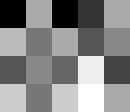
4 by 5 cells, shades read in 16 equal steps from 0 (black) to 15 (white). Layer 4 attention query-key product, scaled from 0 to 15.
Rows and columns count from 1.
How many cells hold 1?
0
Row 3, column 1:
5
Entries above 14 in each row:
0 0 0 1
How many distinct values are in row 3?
5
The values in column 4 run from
3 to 15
